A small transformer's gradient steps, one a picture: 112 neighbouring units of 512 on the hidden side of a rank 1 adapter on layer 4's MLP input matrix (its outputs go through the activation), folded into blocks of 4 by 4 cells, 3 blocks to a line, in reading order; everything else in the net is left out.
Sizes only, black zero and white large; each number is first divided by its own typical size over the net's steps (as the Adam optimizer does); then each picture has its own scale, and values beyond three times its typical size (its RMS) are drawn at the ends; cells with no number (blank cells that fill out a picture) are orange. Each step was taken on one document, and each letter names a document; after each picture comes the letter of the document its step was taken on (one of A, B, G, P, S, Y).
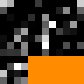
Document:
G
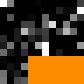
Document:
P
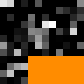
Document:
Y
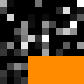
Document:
G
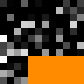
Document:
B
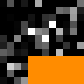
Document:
Y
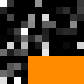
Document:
G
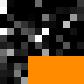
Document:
P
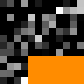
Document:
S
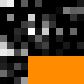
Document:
Y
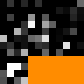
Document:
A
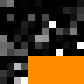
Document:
A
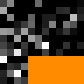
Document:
P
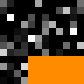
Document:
S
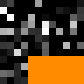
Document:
P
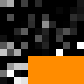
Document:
A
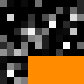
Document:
Y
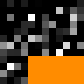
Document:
S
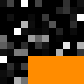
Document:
B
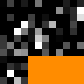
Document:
B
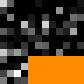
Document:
P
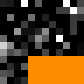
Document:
B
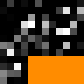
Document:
S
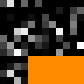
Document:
A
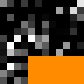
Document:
Y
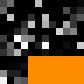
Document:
G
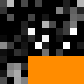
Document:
Y
